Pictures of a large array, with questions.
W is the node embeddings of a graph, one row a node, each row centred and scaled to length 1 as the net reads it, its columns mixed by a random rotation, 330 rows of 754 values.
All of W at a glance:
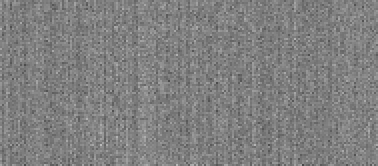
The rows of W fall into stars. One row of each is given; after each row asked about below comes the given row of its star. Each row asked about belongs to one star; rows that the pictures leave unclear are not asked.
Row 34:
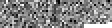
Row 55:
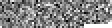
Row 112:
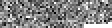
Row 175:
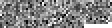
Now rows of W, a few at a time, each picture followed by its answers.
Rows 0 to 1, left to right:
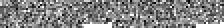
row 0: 175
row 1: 112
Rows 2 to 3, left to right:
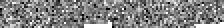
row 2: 34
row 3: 175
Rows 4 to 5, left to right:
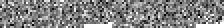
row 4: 175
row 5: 112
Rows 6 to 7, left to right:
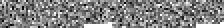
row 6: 175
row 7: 55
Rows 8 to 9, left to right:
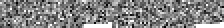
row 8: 175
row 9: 175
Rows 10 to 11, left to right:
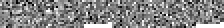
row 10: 175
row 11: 55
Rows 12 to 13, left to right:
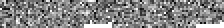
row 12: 175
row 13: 112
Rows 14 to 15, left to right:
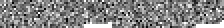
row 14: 175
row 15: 55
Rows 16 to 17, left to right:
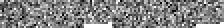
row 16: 55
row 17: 55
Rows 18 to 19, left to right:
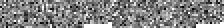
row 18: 175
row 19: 175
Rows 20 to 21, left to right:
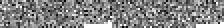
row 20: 112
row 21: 112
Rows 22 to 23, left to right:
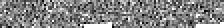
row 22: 175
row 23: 175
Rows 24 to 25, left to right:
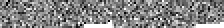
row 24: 55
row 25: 34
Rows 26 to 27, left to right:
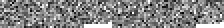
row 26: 55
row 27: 34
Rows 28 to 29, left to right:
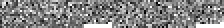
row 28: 175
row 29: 112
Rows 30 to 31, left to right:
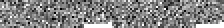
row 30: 112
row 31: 34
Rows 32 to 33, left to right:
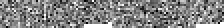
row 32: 55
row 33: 112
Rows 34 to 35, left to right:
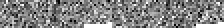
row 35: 34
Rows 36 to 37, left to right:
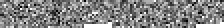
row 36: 34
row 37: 34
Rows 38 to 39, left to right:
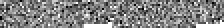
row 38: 175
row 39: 112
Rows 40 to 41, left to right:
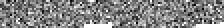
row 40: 55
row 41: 55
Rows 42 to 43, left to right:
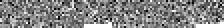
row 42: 112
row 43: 112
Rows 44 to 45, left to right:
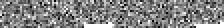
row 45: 112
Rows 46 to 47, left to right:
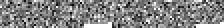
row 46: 34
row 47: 175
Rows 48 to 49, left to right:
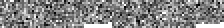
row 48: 112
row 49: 175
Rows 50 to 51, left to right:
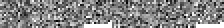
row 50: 55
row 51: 112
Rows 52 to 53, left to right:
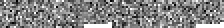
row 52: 175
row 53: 175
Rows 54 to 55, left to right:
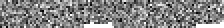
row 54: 175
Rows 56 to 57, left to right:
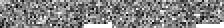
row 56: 175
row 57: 175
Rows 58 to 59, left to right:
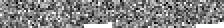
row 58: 175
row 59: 55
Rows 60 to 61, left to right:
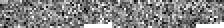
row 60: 55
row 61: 34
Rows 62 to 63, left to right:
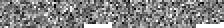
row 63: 175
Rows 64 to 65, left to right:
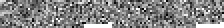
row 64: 175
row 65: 112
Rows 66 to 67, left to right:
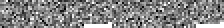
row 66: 55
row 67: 112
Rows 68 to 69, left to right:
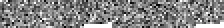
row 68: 55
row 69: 112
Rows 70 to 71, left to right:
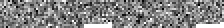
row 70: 175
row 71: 175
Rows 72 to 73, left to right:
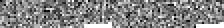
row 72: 112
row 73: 34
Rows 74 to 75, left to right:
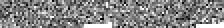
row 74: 34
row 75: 55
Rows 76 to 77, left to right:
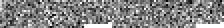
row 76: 175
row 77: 112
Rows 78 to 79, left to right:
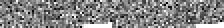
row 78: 112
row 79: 175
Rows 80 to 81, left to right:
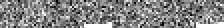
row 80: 34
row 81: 34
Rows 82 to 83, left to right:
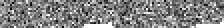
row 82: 55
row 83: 55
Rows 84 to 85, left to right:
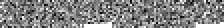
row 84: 112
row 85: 112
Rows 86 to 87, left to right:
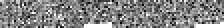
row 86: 55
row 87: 112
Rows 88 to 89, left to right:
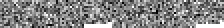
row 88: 34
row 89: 112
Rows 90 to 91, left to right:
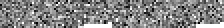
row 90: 55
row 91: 175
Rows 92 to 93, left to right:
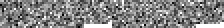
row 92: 55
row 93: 175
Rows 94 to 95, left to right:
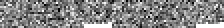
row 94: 112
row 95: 112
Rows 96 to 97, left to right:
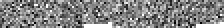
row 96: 175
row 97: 34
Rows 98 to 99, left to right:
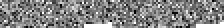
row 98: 34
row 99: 55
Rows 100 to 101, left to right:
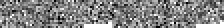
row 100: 112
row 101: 34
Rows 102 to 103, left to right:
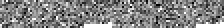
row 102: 55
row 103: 112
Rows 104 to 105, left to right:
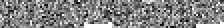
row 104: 112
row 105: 34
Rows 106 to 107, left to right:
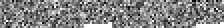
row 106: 175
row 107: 55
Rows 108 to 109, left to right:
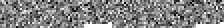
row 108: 175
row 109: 55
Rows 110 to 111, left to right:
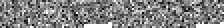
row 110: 175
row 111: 175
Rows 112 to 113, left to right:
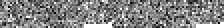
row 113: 112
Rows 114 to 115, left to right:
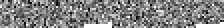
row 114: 34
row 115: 175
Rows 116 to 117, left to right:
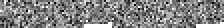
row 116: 175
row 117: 175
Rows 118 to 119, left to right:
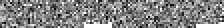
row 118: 112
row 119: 34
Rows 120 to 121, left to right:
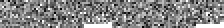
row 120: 112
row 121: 34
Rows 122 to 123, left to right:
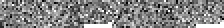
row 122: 175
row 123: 112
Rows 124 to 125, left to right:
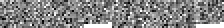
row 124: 55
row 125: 175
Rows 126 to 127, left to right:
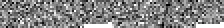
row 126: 55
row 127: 34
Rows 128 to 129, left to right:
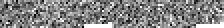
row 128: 175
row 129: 55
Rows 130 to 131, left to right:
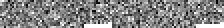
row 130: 55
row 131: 175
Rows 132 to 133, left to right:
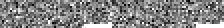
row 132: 175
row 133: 112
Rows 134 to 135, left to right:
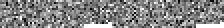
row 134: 175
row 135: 55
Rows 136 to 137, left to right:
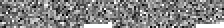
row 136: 55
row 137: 55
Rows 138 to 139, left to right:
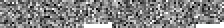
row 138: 112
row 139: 175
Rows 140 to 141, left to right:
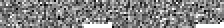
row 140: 112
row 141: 175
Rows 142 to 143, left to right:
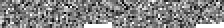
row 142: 34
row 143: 34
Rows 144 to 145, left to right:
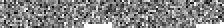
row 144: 112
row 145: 112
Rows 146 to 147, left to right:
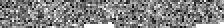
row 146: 55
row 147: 55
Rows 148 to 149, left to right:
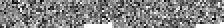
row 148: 175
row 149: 34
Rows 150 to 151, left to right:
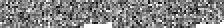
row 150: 55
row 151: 55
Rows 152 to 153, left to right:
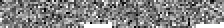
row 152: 112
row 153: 55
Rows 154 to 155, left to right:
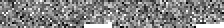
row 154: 34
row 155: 112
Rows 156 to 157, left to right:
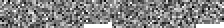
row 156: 55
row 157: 34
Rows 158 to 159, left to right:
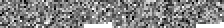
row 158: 34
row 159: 34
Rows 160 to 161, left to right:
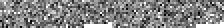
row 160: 175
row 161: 34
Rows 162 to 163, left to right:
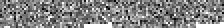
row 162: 34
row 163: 112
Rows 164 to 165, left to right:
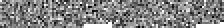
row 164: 55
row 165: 55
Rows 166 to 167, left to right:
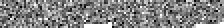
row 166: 175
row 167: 55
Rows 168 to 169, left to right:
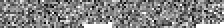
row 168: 112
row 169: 55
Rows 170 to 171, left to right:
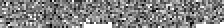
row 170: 112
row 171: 175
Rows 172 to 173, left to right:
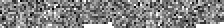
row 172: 175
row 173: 34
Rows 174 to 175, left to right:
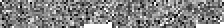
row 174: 55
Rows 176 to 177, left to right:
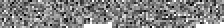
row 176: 55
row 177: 112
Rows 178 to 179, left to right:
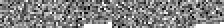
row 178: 55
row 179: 175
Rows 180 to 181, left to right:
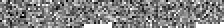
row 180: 55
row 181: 112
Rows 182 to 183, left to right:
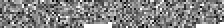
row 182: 34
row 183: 55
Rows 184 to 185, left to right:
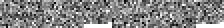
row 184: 175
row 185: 175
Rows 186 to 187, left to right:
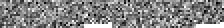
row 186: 175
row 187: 175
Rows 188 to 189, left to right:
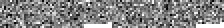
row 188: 175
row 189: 34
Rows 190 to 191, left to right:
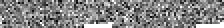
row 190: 112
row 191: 55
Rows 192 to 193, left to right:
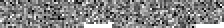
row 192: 112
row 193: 175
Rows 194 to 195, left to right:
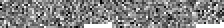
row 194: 55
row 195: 112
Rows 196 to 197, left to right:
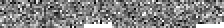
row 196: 112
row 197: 34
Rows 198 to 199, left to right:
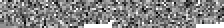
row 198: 55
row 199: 112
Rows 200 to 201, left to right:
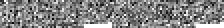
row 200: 112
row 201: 112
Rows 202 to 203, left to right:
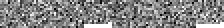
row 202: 55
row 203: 34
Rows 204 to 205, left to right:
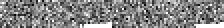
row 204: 175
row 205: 175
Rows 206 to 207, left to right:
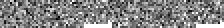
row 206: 112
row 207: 112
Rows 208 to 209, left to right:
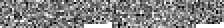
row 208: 34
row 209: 175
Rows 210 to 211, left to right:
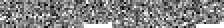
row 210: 112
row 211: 55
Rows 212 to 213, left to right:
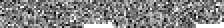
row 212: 112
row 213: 34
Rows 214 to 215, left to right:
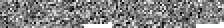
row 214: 175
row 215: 34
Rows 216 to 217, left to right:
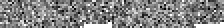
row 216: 55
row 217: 175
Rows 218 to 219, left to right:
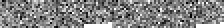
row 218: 34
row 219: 34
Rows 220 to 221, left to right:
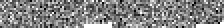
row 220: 112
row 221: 55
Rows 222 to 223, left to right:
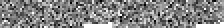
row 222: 55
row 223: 55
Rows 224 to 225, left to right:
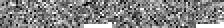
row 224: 175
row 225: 55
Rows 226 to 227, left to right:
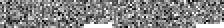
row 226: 55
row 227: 112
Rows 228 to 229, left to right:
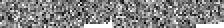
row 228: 55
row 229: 34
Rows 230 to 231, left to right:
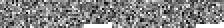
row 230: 175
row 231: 34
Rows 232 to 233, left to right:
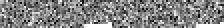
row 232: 55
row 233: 112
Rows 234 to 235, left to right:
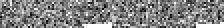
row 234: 175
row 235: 112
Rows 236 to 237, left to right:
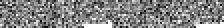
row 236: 112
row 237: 112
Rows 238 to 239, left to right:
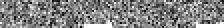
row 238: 34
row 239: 112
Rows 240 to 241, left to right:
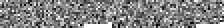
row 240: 55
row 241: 175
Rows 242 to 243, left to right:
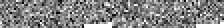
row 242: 34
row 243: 34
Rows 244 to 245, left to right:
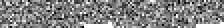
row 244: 112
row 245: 34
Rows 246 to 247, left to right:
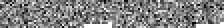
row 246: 55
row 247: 175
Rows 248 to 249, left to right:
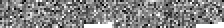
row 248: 34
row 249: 34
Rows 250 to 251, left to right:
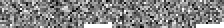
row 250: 34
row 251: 55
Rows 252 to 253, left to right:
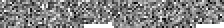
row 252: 175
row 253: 34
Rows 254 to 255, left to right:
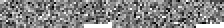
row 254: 175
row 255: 34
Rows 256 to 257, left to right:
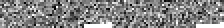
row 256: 34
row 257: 34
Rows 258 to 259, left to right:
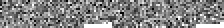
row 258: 34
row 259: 55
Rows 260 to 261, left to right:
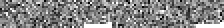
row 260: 34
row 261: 175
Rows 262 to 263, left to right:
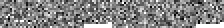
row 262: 55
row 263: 55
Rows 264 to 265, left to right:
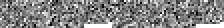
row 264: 34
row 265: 55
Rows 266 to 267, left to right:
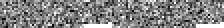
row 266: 175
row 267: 34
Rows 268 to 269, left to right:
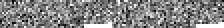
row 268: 175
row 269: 34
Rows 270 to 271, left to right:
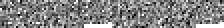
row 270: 175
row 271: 34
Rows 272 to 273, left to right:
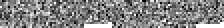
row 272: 34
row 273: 175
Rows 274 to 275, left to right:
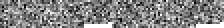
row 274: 175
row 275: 55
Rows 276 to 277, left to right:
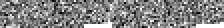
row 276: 34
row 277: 55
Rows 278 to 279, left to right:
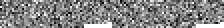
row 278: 34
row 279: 55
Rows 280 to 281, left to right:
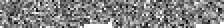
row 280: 55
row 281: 34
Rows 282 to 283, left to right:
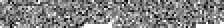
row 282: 55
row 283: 112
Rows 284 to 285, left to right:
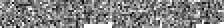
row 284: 55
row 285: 175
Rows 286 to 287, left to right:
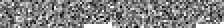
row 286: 175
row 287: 112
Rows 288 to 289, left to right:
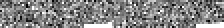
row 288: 34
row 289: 34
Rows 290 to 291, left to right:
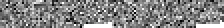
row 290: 34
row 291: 34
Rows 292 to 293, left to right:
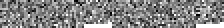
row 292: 112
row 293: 112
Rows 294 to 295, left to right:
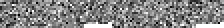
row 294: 175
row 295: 55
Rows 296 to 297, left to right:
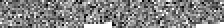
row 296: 112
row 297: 175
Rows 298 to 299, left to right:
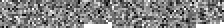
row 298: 175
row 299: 34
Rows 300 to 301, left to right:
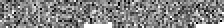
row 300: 34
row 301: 175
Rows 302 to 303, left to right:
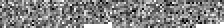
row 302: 175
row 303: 34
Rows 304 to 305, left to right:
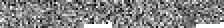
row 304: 112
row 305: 175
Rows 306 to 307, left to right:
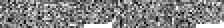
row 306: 55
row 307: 34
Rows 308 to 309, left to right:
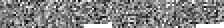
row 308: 175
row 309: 175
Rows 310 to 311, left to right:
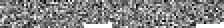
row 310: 112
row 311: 55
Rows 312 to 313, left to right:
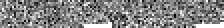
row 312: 112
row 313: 175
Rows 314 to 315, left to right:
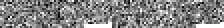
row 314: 112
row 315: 175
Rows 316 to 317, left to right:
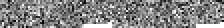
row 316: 55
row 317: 34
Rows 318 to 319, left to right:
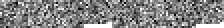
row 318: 175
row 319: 55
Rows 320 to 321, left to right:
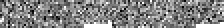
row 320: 112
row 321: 175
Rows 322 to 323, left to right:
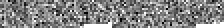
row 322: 55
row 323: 55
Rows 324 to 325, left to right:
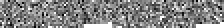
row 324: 55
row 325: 34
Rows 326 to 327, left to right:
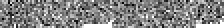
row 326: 55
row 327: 112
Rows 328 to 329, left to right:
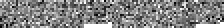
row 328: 175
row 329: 175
